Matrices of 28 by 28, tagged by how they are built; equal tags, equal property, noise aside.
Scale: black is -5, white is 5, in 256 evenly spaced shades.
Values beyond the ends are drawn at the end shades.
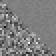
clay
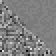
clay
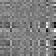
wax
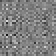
wax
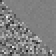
clay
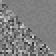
clay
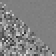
clay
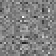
wax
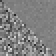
clay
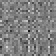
wax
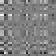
wax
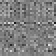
wax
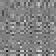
wax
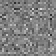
wax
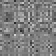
wax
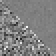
clay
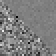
clay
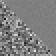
clay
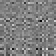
wax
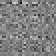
wax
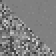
clay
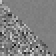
clay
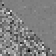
clay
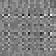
wax
